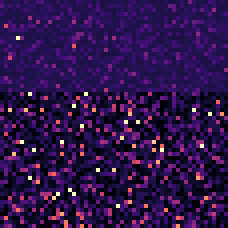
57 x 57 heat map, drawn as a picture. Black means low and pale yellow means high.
Mirror symmetry: none. Seam: horizontal, 40% of the way down, the top part calmer. Grain: fine. Histogram: skewed, a long tail of high values.
